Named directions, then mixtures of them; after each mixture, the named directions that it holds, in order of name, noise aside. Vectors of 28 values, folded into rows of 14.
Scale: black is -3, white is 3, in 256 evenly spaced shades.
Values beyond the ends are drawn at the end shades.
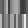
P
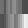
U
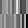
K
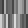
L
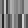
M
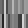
M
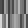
L, P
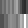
K, U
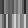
L, U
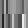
M, U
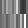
K, U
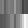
U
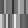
L
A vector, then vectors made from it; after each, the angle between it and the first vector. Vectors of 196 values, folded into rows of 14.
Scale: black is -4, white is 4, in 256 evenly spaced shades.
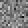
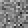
orthogonal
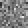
nearly opposite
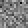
orthogonal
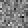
nearly parallel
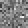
nearly opposite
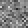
partly aligned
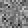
partly opposed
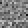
orthogonal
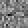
partly aligned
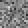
partly aligned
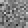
partly opposed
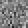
partly opposed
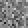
partly opposed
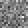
nearly opposite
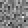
nearly opposite
